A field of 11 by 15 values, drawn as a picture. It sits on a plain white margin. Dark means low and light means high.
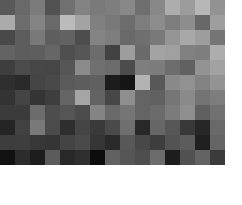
Overall the values sit about 40% of the way up the scale. The middle left is the smoothest part. The field climbs toward the top right. The centre is the roughest part. Neither half mirrors the other.
